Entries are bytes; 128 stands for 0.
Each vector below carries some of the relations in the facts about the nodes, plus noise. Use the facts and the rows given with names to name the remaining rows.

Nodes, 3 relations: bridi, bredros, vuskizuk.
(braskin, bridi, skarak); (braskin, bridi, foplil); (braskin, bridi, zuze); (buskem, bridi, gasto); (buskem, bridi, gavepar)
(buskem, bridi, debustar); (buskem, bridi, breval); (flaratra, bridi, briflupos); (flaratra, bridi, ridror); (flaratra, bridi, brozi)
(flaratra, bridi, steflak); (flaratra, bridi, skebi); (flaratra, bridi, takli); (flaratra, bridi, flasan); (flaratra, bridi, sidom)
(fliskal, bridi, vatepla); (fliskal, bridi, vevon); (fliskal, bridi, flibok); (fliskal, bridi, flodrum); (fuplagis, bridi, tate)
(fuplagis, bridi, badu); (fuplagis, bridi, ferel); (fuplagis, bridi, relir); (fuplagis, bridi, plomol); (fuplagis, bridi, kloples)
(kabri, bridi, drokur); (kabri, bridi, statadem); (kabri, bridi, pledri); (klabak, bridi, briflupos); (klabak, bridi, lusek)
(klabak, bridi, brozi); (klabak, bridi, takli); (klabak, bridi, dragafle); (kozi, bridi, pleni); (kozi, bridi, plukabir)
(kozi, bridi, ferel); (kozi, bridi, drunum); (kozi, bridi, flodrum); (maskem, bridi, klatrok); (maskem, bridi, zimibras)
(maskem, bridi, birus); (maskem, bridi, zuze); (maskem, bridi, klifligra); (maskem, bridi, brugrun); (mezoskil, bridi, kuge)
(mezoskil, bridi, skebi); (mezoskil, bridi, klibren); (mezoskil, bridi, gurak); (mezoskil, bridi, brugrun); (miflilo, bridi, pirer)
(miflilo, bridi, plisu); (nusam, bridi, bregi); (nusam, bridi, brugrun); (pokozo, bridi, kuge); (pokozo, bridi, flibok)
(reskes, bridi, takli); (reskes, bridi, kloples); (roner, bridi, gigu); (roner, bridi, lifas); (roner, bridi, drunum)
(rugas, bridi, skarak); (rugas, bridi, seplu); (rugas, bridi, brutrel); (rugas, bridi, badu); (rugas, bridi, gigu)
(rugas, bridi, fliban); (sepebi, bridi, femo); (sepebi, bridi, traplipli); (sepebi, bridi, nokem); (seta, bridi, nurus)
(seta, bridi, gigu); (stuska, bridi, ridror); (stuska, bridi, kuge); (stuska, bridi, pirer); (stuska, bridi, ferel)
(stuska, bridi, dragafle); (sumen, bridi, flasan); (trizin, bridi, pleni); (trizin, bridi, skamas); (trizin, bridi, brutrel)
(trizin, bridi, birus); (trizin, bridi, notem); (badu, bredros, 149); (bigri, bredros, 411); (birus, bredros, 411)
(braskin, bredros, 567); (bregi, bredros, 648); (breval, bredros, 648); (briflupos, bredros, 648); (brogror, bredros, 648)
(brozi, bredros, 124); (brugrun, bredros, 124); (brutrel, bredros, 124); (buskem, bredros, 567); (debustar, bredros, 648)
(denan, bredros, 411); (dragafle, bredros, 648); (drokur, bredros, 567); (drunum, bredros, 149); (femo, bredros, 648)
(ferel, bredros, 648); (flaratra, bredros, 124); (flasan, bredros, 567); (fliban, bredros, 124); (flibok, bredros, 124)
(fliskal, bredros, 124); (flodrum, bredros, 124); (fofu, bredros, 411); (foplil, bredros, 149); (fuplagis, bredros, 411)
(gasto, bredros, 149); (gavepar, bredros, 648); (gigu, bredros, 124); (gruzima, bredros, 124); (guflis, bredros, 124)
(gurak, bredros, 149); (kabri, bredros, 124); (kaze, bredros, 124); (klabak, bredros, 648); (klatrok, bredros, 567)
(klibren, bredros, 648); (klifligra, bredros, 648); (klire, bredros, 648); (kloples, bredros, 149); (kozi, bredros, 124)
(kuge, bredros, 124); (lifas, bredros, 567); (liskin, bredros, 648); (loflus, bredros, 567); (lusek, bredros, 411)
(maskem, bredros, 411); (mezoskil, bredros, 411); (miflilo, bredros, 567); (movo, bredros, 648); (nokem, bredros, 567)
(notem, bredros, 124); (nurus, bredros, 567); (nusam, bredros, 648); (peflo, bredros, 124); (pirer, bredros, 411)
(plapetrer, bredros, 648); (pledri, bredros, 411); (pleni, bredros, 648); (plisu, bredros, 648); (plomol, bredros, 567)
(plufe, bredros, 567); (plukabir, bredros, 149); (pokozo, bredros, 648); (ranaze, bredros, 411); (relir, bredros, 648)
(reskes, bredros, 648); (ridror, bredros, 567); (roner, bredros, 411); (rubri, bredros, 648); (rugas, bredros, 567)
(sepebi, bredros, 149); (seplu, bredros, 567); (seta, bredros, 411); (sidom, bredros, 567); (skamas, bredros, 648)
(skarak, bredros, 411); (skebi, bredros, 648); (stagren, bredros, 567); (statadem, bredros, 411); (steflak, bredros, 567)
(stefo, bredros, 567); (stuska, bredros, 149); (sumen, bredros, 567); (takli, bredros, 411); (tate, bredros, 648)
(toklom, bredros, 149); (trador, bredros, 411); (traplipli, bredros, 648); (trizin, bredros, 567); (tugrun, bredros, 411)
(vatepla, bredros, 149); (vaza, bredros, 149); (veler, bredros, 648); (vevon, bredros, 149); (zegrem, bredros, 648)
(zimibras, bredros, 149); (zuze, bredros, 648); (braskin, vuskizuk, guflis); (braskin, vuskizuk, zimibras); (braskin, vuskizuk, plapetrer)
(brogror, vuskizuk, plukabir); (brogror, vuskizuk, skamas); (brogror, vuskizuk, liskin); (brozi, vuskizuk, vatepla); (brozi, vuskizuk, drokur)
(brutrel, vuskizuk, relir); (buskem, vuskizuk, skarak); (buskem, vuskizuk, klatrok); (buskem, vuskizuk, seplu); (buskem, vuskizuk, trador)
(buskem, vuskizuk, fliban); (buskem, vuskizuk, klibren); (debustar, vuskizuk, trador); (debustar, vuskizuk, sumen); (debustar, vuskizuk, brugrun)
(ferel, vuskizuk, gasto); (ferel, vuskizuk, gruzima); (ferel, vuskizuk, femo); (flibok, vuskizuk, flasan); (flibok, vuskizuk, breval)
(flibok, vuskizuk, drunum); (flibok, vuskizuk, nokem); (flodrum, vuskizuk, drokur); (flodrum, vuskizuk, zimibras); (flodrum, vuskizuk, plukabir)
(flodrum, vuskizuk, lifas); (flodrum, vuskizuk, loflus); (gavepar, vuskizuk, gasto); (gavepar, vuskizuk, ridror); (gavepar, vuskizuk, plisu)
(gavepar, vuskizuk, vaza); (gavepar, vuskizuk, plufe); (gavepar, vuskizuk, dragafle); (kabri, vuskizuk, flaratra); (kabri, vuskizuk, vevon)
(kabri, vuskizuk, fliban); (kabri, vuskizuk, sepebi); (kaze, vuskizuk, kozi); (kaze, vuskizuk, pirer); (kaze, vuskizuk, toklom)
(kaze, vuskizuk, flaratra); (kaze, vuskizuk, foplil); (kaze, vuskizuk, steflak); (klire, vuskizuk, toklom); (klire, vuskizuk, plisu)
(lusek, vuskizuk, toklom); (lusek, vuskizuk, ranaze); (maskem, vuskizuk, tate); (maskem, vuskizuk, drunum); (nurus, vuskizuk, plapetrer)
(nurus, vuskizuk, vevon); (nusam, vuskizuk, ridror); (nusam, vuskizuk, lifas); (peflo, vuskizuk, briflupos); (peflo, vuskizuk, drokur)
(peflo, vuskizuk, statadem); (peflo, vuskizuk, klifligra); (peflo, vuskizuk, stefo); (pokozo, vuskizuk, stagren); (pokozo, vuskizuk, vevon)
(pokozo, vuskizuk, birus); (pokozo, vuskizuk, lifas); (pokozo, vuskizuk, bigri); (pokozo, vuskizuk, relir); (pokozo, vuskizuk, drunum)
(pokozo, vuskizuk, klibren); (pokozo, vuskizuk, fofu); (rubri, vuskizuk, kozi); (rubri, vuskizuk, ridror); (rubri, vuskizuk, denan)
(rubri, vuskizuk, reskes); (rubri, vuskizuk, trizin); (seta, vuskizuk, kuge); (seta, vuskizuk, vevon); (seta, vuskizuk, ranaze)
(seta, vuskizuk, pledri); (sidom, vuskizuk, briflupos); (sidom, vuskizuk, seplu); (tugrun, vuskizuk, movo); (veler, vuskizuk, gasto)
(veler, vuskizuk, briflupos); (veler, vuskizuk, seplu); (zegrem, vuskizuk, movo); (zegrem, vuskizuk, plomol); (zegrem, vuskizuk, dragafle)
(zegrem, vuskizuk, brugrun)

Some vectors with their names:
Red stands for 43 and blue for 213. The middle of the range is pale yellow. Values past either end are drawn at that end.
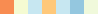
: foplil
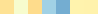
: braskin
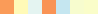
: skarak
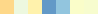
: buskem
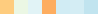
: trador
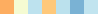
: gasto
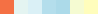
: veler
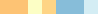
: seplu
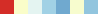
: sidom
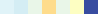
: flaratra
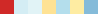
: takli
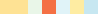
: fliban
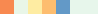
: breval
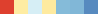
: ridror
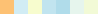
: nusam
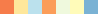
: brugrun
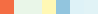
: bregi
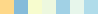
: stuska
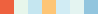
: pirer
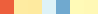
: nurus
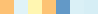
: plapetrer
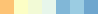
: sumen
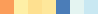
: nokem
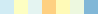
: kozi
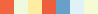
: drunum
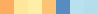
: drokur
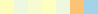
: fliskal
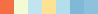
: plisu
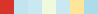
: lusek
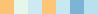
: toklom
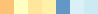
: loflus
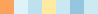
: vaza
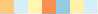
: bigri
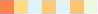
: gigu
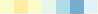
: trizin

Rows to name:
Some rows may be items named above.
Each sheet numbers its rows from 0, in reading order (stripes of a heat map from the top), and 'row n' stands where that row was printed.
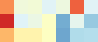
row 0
peflo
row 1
skebi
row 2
stefo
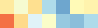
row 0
braskin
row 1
plomol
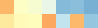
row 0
sumen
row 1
guflis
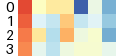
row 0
flasan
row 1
pirer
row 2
brugrun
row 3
tugrun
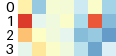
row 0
mezoskil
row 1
brozi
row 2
sumen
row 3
trizin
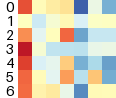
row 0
flasan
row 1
roner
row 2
vevon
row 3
ferel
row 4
briflupos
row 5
kuge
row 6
nurus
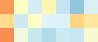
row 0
femo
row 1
seta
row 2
klire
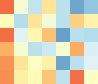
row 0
plisu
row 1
maskem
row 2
klibren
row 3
kaze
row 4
klatrok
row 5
brutrel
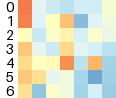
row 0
klire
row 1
vatepla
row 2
roner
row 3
denan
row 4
guflis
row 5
plufe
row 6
stuska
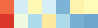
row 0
brogror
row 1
dragafle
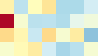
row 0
sepebi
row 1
ferel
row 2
gruzima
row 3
rugas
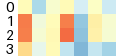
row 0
fuplagis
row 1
birus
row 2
birus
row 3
miflilo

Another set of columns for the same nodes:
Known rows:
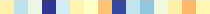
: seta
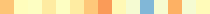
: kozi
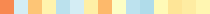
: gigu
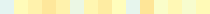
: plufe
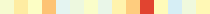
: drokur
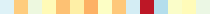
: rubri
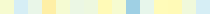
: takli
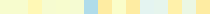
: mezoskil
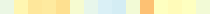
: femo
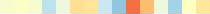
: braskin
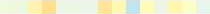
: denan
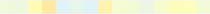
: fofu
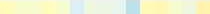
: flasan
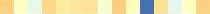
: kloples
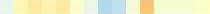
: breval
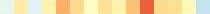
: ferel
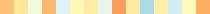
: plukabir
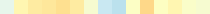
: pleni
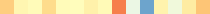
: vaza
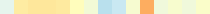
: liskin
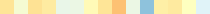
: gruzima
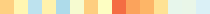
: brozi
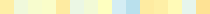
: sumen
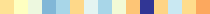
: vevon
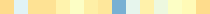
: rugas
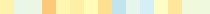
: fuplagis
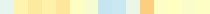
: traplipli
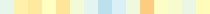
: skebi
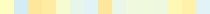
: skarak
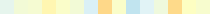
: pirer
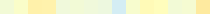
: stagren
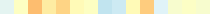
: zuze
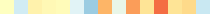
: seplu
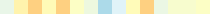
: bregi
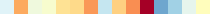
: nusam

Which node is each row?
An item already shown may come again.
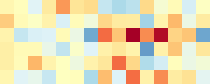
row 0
reskes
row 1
fliskal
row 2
sidom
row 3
kuge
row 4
brugrun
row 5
buskem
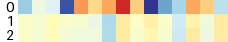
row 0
lusek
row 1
mezoskil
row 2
mezoskil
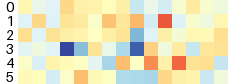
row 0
fuplagis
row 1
ridror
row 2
rugas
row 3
nurus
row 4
seplu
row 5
klabak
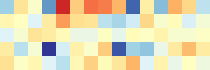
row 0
klire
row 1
reskes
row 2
klatrok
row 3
seta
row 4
brutrel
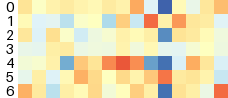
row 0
foplil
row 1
buskem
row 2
fliban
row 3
birus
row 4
kaze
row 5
ferel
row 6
stuska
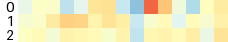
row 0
braskin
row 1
trizin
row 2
miflilo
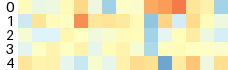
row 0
briflupos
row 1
plisu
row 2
takli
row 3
steflak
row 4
kuge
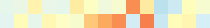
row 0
maskem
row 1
tugrun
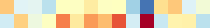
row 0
flaratra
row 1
gavepar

